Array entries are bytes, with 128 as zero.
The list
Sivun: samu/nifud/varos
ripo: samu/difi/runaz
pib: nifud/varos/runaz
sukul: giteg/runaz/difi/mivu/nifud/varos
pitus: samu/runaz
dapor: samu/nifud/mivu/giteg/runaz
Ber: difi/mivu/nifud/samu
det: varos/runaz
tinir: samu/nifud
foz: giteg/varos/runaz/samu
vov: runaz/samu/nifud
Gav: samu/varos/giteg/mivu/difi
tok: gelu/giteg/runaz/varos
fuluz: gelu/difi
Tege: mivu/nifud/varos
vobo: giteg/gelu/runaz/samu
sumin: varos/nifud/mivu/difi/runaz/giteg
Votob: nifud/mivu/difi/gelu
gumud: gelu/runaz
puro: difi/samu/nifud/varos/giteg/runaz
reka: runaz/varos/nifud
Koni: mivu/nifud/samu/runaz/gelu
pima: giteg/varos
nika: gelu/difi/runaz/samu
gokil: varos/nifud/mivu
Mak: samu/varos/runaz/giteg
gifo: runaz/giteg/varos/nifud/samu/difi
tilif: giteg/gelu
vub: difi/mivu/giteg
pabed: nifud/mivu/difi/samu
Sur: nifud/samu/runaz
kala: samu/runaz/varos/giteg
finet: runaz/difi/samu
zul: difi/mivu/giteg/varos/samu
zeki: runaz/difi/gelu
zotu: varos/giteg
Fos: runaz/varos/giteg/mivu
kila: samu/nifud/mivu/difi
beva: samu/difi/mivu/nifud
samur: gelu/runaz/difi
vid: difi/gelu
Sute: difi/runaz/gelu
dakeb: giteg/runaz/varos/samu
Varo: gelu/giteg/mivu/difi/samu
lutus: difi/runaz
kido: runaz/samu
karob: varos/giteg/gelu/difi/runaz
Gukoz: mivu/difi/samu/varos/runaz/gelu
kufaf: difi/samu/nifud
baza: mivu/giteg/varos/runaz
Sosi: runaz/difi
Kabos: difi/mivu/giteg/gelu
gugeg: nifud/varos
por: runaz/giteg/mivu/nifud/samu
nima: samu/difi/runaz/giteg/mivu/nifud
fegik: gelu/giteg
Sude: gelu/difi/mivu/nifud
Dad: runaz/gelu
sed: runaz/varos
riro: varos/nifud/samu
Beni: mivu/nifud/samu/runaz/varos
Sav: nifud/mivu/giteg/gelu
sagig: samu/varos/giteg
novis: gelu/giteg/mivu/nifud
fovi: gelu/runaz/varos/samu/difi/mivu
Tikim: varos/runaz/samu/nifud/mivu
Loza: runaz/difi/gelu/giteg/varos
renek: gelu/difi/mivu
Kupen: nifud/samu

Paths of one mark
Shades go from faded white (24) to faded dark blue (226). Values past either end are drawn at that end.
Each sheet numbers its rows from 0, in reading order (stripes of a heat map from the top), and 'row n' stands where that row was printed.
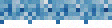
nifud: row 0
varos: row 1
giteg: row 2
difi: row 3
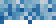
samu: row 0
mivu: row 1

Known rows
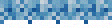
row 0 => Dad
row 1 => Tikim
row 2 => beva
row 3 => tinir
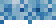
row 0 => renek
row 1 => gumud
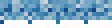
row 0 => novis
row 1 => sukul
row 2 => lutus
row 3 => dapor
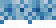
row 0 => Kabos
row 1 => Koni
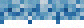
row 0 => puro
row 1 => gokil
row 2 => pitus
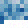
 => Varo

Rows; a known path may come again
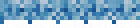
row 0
gifo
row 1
Ber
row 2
Koni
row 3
vov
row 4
Sude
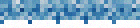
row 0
gugeg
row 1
beva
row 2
foz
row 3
nika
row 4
samur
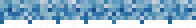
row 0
Sur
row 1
renek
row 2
zul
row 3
pitus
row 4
det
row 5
Fos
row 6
pabed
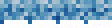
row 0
por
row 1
Varo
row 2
kido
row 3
pib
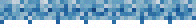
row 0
fovi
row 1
sukul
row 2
Kupen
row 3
puro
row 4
kala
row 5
dakeb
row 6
vobo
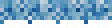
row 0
Dad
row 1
gokil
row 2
vid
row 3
riro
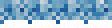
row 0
Kabos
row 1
Tikim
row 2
novis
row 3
Sivun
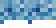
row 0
gumud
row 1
dapor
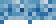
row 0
zotu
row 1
Beni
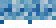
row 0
nima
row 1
tinir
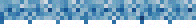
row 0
ripo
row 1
pima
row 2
Gukoz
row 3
Sosi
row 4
Sav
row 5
finet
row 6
fuluz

